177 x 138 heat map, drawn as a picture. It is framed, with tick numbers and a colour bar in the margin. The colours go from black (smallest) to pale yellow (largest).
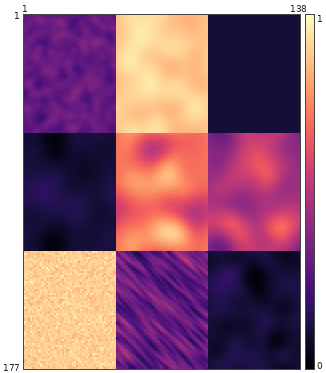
It is made of 3 by 3 panels. Panel 1,1: low, blotchy, faint in contrast. Panel 1,2: very high, smooth, faint in contrast. Panel 1,3: very low, flat. Panel 2,1: very low, smooth, faint in contrast. Panel 2,2: high, smooth. Panel 2,3: middling, smooth. Panel 3,1: very high, fine-grained, faint in contrast. Panel 3,2: low, slanting down to the right. Panel 3,3: very low, smooth, faint in contrast.
